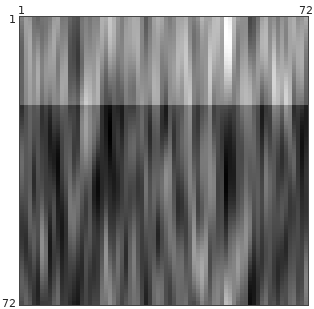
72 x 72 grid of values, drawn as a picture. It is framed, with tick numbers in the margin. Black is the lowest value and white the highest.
A horizontal seam about 30% of the way down splits the table, and the top part is higher. The ninth with the highest average is the top right. Overall the values sit about 40% of the way up the scale.
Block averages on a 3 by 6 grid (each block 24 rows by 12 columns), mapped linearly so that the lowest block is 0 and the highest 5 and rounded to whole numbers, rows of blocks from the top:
434555 | 001200 | 011220
